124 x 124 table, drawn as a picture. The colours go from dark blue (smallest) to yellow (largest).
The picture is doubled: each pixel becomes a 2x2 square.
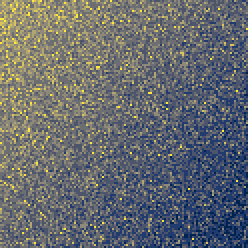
Neither half mirrors the other. The grain is fine, like static. The top left is the ninth with the highest average. No regular stripes run through it. Overall the values sit about 40% of the way up the scale. There is an overall slope up to the top left. The ninth with the lowest average is the bottom right.
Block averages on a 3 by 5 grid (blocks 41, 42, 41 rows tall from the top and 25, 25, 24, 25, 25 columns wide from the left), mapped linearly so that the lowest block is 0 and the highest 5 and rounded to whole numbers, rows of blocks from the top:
5 4 3 3 2 | 4 3 2 2 1 | 3 2 1 1 0
